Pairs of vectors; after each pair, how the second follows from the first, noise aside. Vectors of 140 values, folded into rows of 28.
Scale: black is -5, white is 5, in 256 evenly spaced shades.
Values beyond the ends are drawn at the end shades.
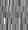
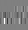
partly zeroed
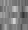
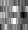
scaled up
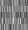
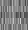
copied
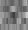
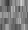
wrapped around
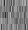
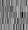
reversed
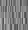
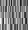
scaled up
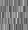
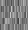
reversed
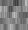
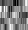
scaled up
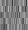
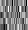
scaled up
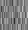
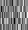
scaled up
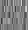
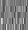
reversed
